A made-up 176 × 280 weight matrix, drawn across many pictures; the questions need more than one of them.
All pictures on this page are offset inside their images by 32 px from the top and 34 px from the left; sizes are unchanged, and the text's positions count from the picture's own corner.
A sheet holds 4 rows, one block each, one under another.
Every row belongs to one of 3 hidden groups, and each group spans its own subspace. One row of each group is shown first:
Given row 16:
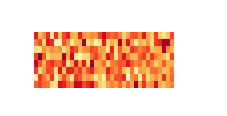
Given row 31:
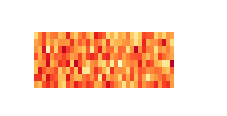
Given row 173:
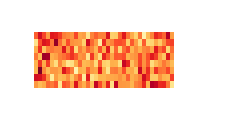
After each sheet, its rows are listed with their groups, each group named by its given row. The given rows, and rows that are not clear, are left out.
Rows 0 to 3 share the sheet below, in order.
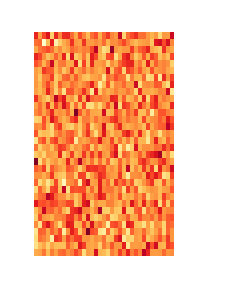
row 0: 16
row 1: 16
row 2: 31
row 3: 173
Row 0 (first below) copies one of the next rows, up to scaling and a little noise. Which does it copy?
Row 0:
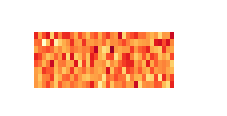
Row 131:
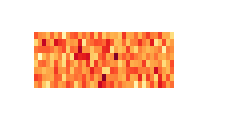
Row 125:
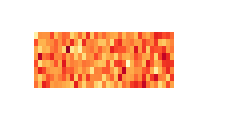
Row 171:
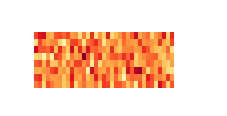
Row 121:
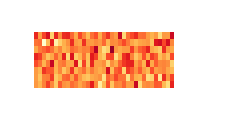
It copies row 121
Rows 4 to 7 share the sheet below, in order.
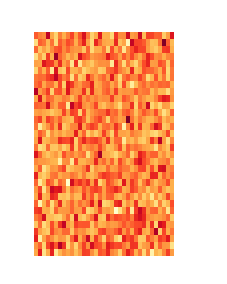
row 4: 31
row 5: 16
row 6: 173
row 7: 173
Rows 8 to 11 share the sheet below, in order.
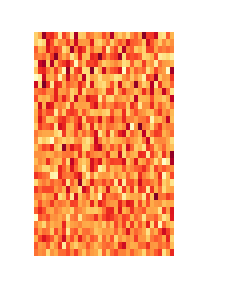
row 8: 173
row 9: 31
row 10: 31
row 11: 31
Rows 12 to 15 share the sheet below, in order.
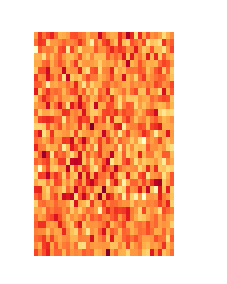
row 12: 31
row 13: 16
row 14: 16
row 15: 173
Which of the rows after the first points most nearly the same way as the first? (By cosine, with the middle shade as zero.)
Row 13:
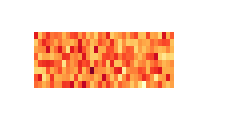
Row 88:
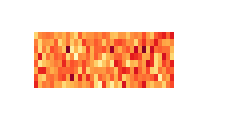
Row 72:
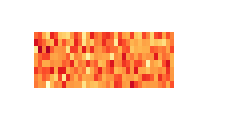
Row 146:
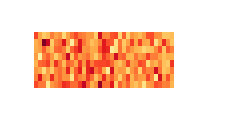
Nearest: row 146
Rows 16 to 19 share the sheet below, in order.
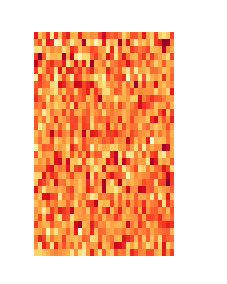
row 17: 173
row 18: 16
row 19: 16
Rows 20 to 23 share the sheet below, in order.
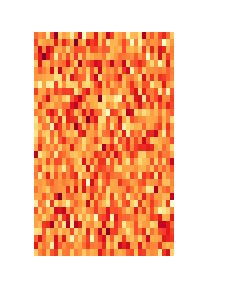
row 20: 31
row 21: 173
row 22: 173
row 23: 16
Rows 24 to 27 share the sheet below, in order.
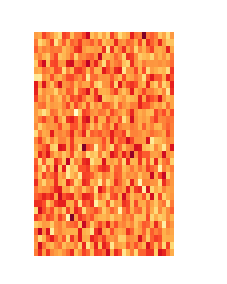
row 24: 173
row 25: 173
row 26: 31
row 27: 16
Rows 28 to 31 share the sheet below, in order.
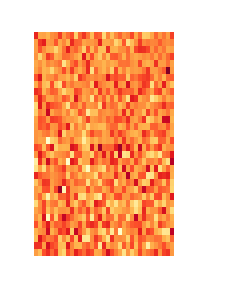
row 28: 173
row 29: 31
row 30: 31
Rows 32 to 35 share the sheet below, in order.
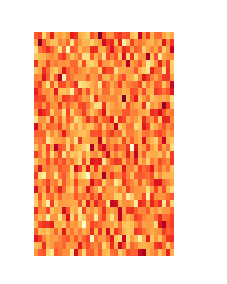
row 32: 31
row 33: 31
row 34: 173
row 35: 16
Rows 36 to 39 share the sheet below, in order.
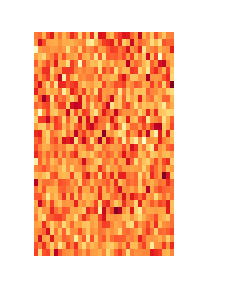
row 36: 31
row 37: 16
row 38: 31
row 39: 173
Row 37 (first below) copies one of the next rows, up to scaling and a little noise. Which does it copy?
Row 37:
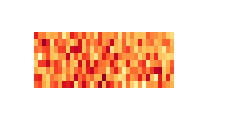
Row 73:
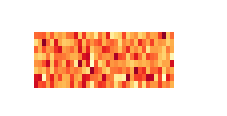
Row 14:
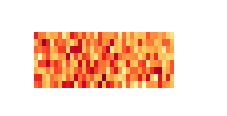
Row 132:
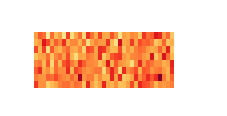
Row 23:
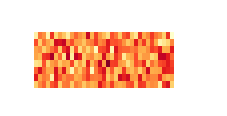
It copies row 14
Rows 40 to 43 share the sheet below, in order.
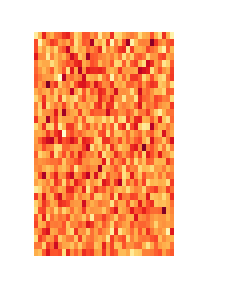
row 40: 31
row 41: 31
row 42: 173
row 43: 31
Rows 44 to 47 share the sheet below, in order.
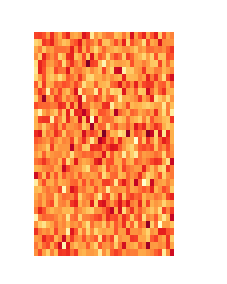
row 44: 173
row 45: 16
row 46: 31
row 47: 31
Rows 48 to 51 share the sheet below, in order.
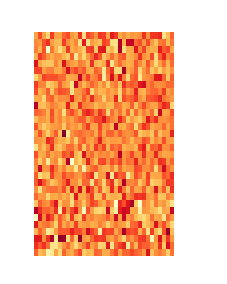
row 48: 16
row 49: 31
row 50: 16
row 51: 31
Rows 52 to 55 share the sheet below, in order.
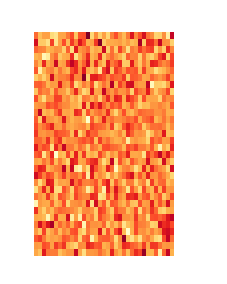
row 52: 173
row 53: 173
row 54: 16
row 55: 16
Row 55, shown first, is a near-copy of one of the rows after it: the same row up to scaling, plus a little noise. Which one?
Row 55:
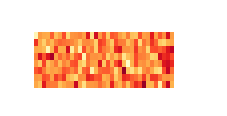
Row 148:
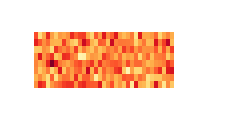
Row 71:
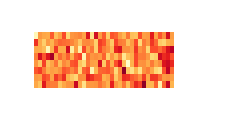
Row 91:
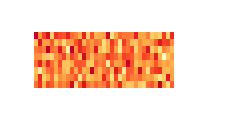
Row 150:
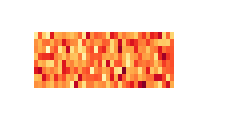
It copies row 71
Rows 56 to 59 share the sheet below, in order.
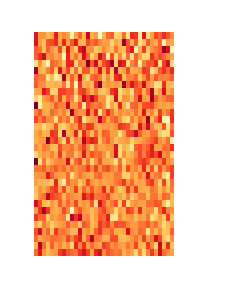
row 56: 31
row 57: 31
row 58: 31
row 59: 16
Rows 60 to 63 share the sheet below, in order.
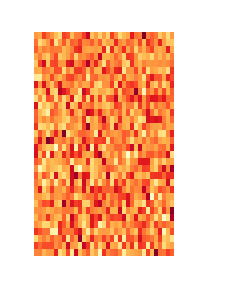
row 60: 173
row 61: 31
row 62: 173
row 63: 31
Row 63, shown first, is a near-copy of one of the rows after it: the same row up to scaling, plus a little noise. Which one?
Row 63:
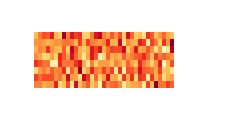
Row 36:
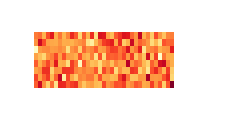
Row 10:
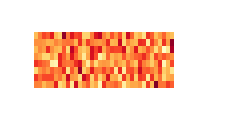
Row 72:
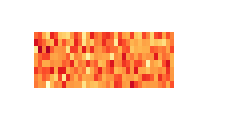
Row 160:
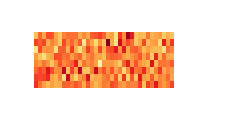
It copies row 10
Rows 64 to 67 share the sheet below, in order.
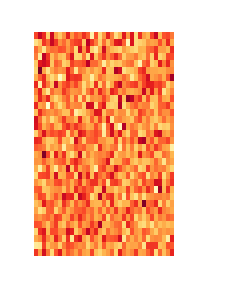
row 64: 173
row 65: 16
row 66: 16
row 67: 173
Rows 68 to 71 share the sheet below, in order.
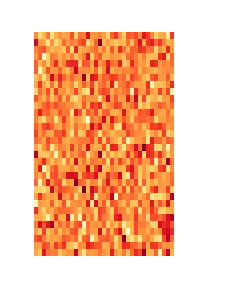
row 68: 173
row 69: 173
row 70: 173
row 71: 16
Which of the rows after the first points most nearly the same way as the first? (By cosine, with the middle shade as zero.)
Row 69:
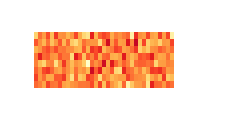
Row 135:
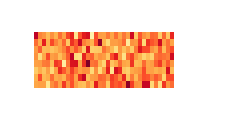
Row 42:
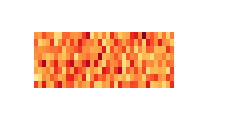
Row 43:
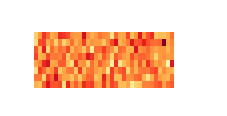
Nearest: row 43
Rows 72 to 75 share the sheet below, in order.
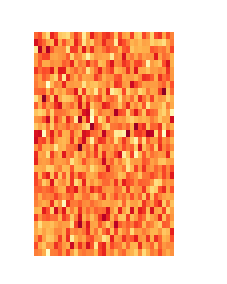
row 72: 31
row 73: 16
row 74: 173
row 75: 16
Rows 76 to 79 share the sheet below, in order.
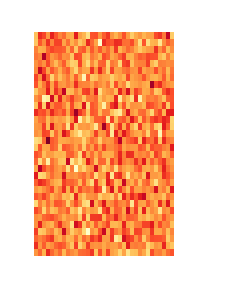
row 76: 173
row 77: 16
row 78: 16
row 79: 173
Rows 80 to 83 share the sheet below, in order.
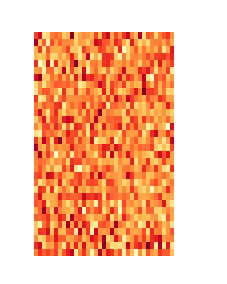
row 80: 173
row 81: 173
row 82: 16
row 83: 16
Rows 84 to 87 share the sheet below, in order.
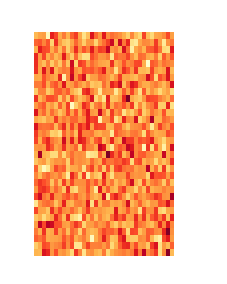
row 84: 31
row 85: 31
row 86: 31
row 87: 16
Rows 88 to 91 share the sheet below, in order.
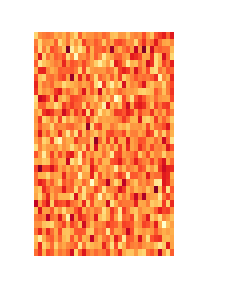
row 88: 16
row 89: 173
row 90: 16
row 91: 16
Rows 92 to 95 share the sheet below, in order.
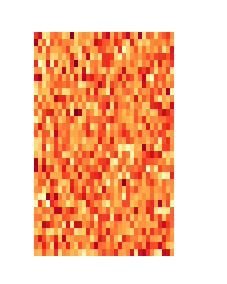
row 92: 173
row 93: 16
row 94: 31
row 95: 16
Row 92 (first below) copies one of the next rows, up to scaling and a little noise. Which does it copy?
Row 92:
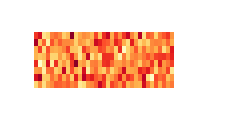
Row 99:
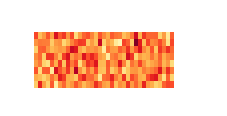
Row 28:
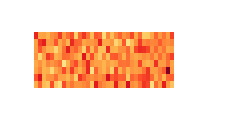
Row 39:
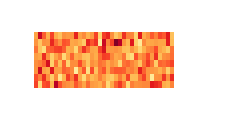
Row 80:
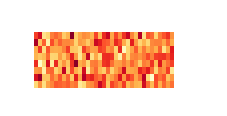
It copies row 80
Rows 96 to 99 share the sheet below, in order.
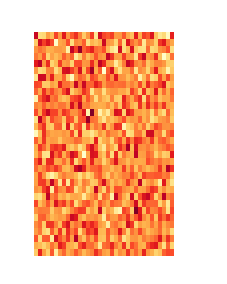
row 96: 16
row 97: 173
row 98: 16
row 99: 173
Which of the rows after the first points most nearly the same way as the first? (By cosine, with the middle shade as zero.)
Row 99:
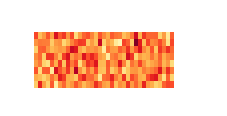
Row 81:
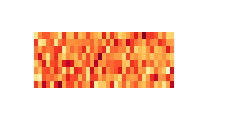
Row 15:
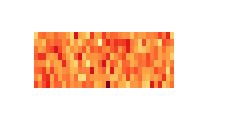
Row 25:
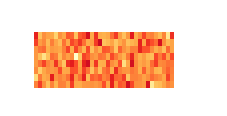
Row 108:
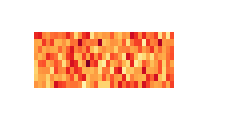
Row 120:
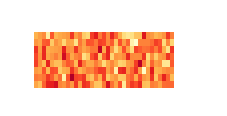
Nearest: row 108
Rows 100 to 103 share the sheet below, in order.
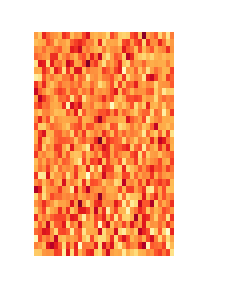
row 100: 173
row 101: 16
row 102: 173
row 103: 31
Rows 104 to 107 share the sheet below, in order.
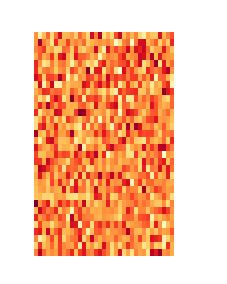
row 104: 173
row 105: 16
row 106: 31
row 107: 16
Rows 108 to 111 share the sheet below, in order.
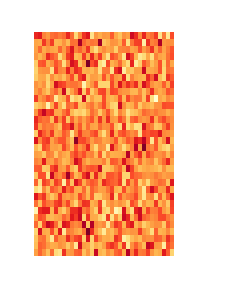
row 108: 173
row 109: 16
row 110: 173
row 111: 173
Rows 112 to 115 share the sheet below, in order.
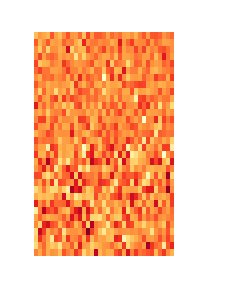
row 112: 16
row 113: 173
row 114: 31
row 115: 173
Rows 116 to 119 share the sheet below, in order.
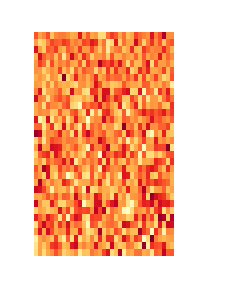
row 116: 31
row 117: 173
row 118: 173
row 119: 31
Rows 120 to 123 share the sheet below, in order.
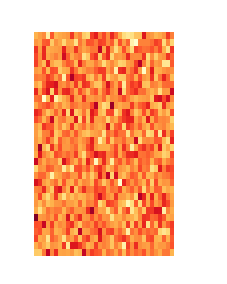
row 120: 31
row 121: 16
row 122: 16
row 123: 31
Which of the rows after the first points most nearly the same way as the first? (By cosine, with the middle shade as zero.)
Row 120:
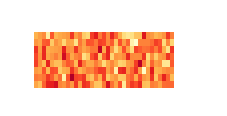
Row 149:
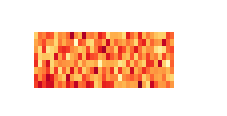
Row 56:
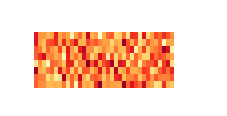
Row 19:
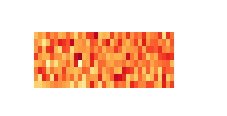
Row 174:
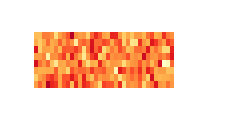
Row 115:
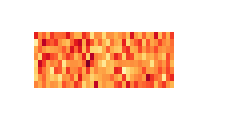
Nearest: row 174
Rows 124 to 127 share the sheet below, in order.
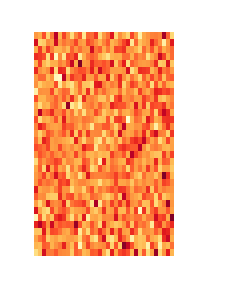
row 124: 31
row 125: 16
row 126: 31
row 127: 16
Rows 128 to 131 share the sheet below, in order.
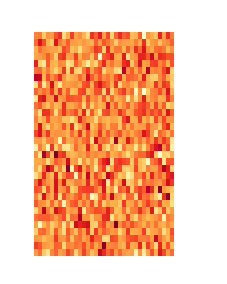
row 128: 173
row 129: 173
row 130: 16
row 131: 16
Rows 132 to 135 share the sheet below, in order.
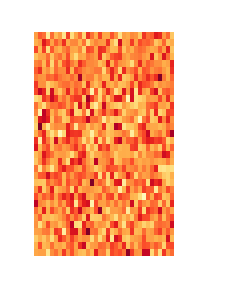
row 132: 16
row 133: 173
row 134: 16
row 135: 173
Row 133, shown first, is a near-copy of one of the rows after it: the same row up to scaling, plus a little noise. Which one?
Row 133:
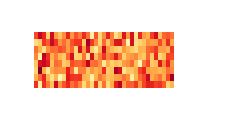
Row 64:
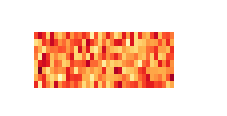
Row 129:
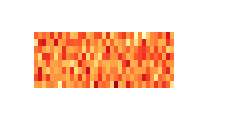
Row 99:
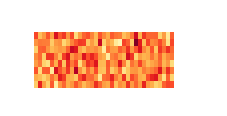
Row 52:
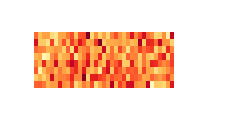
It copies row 64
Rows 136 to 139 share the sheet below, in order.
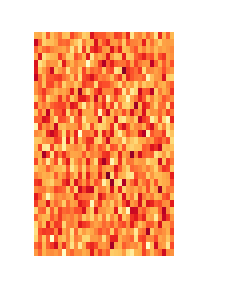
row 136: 173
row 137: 31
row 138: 16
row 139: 31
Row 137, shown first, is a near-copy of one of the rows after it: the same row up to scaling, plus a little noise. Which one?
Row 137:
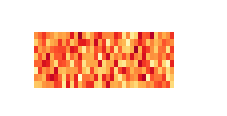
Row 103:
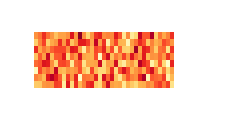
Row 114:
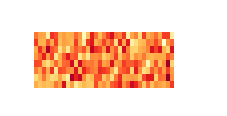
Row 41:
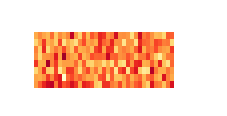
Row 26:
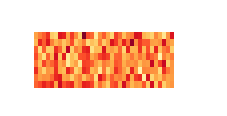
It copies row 103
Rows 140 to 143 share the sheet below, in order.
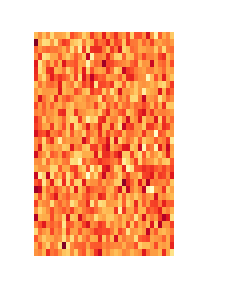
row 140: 173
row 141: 173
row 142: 173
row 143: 31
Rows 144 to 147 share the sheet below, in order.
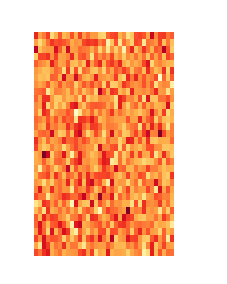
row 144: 31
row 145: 16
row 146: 16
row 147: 173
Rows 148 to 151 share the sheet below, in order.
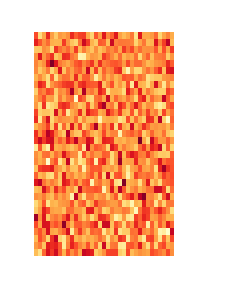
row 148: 16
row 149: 31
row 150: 16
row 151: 31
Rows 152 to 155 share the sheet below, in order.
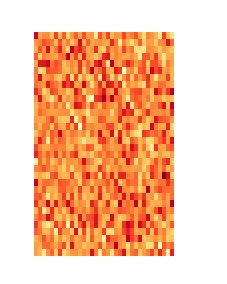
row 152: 16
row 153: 31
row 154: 31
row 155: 16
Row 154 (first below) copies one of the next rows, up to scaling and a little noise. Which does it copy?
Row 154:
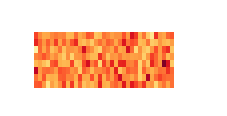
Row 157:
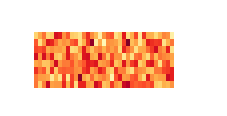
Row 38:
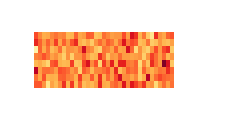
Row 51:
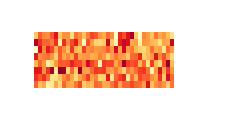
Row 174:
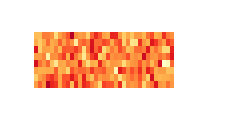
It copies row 38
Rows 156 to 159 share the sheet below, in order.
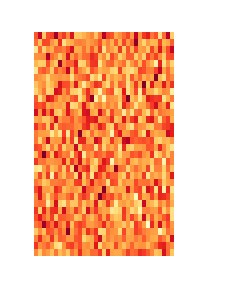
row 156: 173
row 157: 31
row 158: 16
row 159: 31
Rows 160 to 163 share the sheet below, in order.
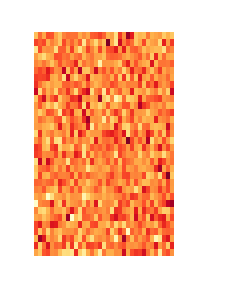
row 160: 31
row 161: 173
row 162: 31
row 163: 16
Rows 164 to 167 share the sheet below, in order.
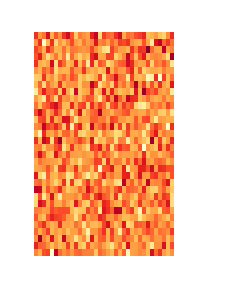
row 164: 16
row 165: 173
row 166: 173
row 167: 173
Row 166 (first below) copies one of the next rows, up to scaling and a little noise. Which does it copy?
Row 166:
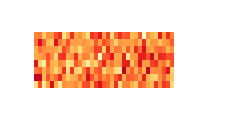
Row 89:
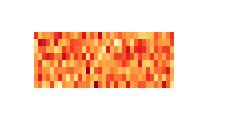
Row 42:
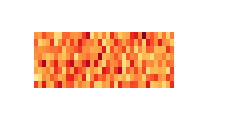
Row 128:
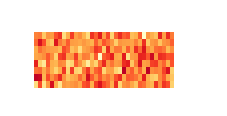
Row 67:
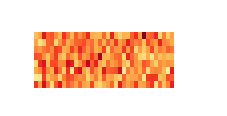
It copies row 128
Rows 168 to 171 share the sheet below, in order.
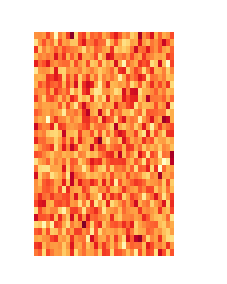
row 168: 31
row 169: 31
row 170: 31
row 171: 16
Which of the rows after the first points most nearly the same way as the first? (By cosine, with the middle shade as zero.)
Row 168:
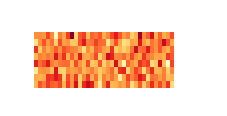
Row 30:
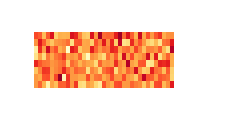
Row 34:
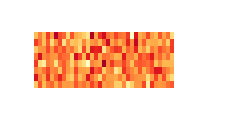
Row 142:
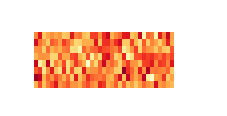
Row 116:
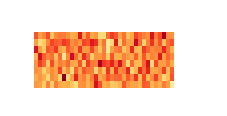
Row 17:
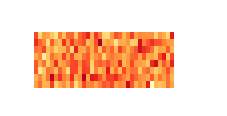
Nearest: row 30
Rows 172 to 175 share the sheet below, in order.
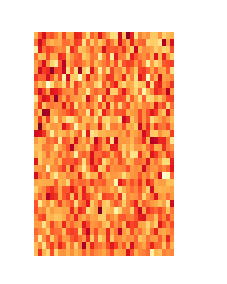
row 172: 31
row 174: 31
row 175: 173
